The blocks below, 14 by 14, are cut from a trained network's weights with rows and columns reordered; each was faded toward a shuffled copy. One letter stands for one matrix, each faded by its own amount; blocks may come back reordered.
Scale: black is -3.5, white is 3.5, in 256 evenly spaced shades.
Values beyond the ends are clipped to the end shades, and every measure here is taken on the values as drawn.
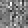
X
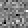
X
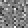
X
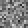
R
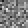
R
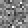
X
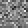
R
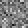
X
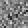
R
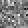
X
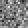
R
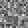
X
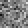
R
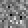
X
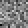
R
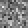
R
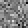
X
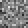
X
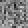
R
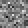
R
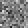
R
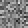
R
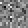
X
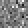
X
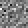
X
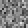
R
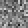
X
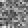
R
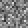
R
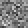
R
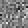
R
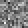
R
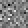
X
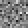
X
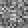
X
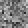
R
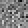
X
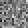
R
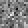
X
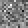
R
